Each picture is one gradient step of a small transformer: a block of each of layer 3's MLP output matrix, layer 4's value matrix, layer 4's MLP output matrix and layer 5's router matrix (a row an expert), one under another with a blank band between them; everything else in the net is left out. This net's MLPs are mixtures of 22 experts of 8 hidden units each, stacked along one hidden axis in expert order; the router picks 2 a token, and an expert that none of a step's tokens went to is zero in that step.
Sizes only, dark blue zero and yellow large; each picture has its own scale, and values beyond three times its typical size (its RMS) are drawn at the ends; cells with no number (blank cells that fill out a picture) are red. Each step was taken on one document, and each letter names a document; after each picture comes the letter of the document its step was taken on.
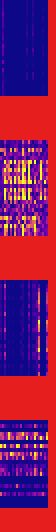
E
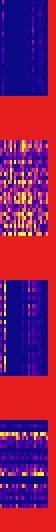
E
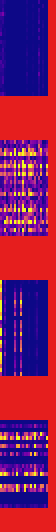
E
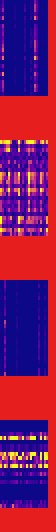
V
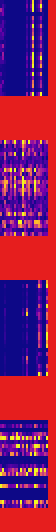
E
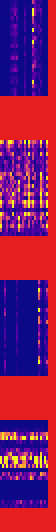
V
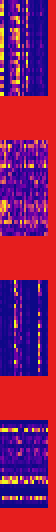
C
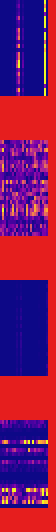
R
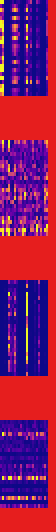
C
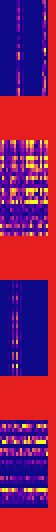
R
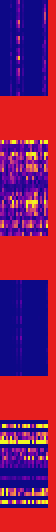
R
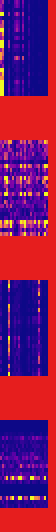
C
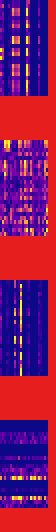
C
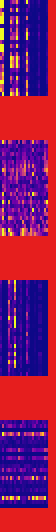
C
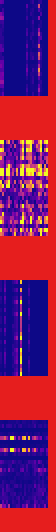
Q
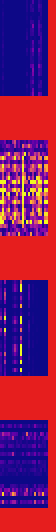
Q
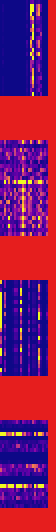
Q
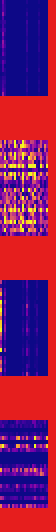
E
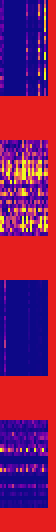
Q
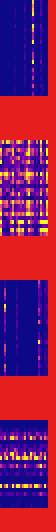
V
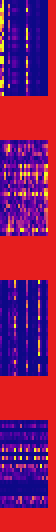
C
